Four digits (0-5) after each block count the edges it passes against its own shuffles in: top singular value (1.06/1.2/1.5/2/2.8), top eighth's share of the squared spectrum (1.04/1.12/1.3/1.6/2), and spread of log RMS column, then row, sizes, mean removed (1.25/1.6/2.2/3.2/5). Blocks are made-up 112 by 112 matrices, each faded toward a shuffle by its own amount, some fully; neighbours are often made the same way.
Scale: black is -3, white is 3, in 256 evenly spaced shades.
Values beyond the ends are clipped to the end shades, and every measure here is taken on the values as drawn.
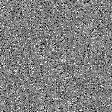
3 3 1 1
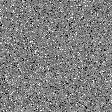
0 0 0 0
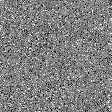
1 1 0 0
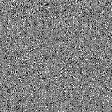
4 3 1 2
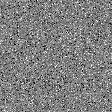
2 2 0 0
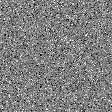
1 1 0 0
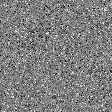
0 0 0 0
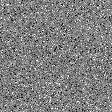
1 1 0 0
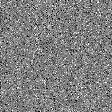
3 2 1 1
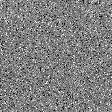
2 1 0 0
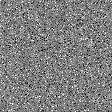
0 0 0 0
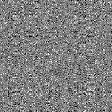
4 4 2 2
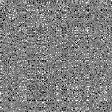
4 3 2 2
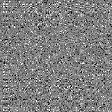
4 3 2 2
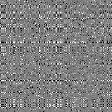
5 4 3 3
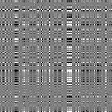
5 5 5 5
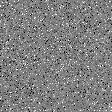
2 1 0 0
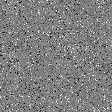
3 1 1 0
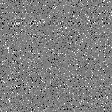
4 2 1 1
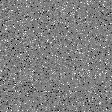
3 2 0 0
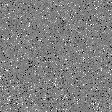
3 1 0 1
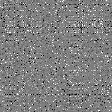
4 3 1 2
